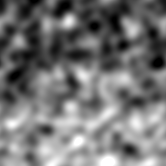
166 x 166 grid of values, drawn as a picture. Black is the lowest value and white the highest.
There are no lone odd cells. Values rise toward the bottom. No single row or column stands out from its neighbours. The bottom middle is the ninth with the highest average. The field is smooth, with broad soft blobs.
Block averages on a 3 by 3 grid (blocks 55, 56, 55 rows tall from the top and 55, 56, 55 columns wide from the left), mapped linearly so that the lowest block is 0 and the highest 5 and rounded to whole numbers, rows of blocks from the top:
000
122
454
